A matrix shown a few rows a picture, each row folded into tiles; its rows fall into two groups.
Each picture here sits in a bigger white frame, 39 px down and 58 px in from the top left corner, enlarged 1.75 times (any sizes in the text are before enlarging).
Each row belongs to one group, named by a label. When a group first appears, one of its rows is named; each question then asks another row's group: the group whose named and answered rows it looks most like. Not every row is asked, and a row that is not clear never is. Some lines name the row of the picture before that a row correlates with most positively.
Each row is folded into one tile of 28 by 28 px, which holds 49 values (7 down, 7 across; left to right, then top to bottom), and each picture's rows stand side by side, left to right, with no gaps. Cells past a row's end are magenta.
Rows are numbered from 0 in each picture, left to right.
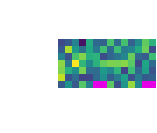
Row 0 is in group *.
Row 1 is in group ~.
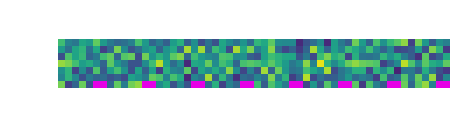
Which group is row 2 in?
*
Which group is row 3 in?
*
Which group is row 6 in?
~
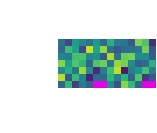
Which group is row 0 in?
*
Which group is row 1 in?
~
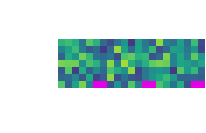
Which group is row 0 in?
~
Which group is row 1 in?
*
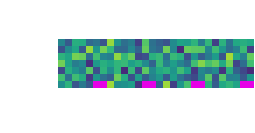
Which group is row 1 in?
~
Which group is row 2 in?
*
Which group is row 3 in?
~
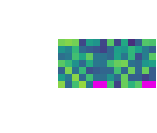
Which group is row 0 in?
~
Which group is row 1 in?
~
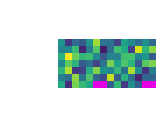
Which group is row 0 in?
~
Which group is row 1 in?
*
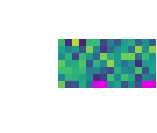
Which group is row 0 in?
~
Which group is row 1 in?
*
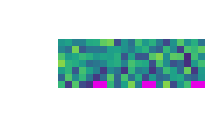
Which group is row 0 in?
~
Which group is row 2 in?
*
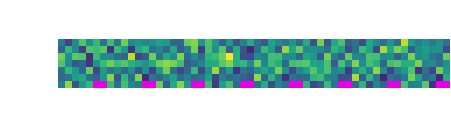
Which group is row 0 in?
*
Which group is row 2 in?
~
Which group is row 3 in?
~
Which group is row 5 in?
~
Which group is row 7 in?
~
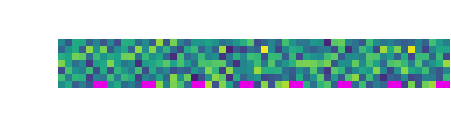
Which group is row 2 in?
~
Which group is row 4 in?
*
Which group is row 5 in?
~
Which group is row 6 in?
*
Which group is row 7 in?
*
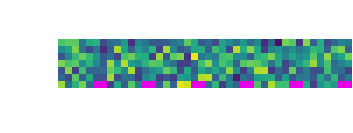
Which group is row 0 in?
~
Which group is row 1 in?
*
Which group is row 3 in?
*
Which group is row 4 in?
~
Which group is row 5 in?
~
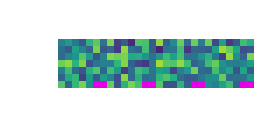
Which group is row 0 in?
~
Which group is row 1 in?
~
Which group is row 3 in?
~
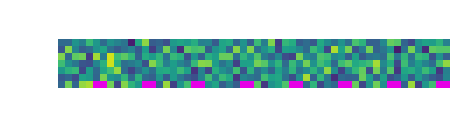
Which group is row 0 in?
*
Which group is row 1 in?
~
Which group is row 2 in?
*
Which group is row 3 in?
*
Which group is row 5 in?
*
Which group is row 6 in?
~
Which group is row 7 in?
*
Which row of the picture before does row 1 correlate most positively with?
1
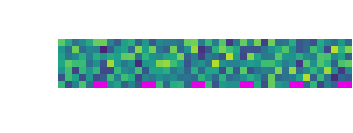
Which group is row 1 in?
*
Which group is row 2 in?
~
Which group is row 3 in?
~
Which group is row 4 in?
~
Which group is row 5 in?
*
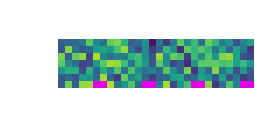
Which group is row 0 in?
*
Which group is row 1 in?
~
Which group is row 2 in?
*
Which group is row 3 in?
~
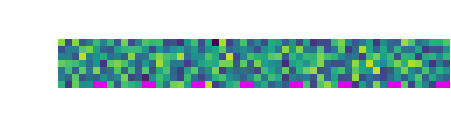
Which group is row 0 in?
~
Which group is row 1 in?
~
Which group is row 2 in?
~
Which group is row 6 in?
*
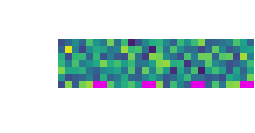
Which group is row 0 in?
*
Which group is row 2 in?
~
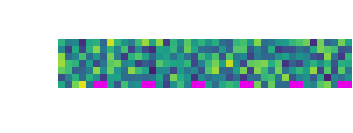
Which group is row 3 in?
~
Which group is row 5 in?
~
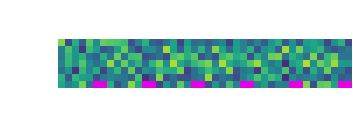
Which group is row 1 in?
~
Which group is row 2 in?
*
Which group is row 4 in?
*
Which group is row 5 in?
~
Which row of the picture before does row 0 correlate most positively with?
2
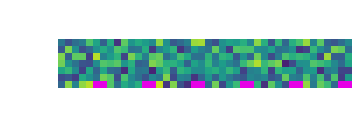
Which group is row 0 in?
*
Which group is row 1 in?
~
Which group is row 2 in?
~
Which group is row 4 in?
~
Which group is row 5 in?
~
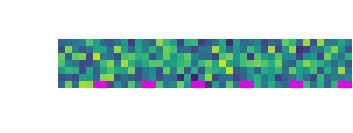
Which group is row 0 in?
*
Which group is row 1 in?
*
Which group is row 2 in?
~
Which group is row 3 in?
*
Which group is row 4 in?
~
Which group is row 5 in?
~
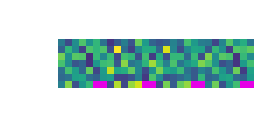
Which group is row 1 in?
*
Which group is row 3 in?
*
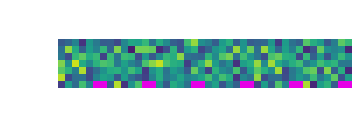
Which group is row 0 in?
*
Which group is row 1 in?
*
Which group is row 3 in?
*
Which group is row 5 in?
~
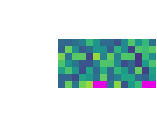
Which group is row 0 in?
*
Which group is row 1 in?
*
